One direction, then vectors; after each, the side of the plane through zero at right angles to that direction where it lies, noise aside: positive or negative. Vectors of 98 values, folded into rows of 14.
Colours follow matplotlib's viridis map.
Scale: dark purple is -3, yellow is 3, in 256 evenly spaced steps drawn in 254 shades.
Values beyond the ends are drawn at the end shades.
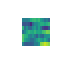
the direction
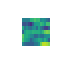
positive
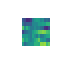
positive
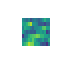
negative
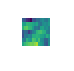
negative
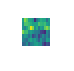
negative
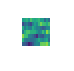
positive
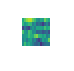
negative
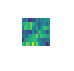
negative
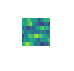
negative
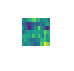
positive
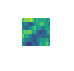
positive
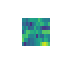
positive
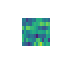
positive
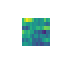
negative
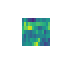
negative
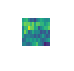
negative
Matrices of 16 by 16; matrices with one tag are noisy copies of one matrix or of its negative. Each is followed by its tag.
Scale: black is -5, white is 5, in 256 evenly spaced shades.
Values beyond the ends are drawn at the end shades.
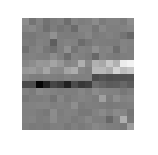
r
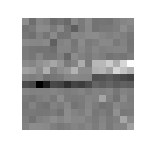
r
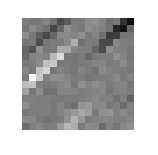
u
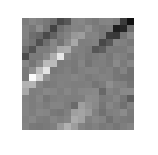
u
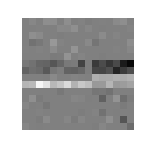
r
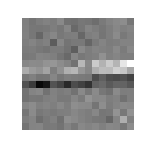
r
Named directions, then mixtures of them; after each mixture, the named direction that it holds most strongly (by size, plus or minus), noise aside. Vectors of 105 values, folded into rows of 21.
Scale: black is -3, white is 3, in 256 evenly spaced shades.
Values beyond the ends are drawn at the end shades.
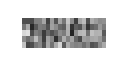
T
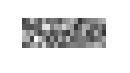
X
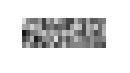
X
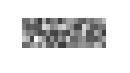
X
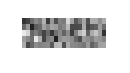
T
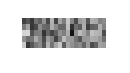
T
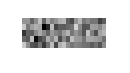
X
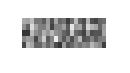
T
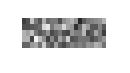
X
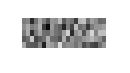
X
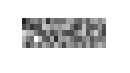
X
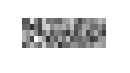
X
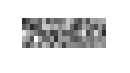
X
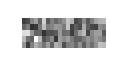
T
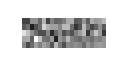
X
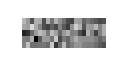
X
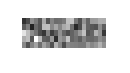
X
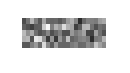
X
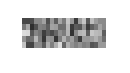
T
